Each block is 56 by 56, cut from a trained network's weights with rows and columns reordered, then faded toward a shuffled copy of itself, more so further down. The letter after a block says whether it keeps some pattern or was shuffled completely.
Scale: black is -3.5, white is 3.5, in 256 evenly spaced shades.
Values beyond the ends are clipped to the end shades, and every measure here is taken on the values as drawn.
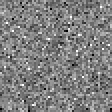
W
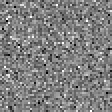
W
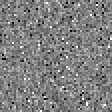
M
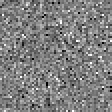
W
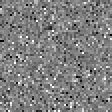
M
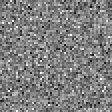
M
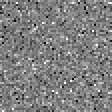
W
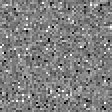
M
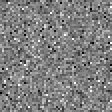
M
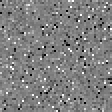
M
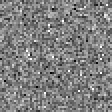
W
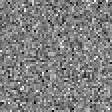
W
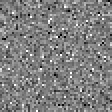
M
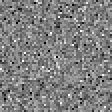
M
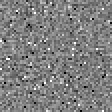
W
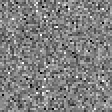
M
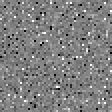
M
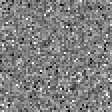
M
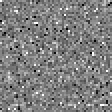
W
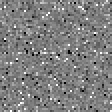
W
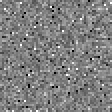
M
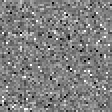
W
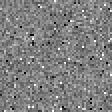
W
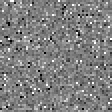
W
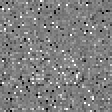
W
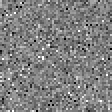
M
